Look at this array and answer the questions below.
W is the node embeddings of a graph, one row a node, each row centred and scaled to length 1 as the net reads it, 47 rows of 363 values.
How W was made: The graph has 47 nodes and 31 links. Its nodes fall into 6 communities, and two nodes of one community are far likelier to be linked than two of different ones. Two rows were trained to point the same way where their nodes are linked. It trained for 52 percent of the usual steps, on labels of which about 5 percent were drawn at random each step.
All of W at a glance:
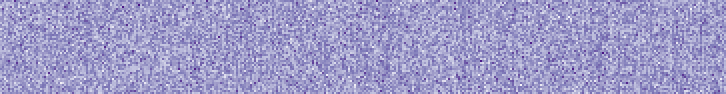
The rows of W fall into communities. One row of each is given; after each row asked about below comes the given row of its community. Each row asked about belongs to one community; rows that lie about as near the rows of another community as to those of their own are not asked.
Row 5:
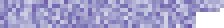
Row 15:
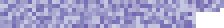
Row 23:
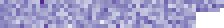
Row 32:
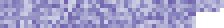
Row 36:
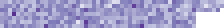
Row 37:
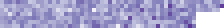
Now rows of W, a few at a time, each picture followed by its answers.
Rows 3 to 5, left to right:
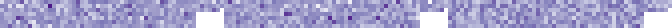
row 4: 15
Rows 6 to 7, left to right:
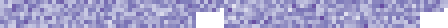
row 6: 37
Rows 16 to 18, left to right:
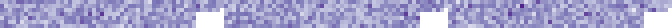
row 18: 5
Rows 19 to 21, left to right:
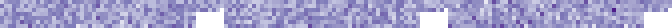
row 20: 36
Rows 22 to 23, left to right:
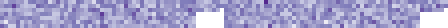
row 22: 32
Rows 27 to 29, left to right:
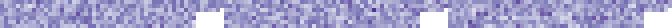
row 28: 32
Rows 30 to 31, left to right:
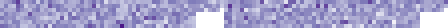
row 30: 32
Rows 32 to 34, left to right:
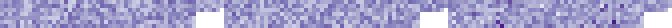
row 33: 23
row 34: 23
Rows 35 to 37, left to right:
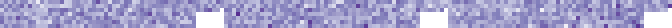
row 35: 36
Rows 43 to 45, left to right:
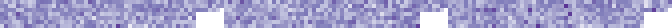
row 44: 37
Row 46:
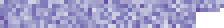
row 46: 5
